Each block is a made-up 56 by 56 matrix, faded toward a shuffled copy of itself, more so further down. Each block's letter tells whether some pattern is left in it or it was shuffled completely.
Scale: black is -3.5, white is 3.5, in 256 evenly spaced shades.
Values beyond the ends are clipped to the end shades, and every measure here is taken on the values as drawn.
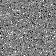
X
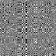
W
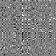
W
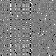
W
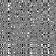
W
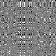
W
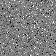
X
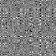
W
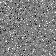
X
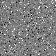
X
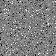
X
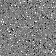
X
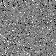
X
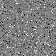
X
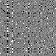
W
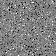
X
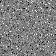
X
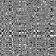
W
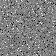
X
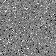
X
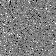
X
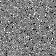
X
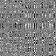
W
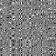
W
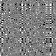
W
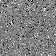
X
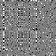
W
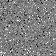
X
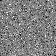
X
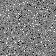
X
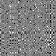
W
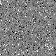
X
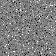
X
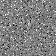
X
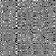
W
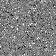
X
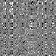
W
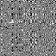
W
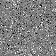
X
